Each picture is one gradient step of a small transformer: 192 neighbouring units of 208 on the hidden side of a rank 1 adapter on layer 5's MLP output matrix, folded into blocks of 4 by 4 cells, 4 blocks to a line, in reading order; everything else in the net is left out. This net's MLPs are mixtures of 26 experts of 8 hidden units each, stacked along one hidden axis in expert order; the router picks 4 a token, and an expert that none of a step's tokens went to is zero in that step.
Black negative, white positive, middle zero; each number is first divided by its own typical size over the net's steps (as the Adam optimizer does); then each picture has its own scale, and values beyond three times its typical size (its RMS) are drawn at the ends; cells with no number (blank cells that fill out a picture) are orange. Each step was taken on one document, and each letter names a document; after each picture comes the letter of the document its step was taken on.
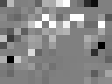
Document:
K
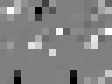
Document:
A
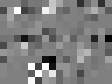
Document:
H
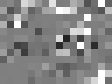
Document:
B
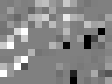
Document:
K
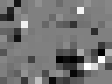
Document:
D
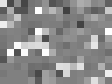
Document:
B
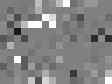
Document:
K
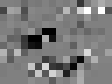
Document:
H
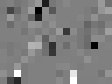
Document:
A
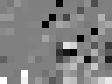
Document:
D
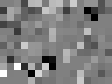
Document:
H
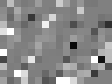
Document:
D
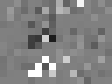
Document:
H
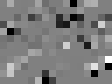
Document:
K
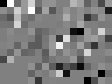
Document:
B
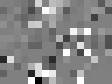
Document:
H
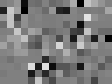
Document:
B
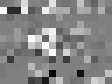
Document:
H
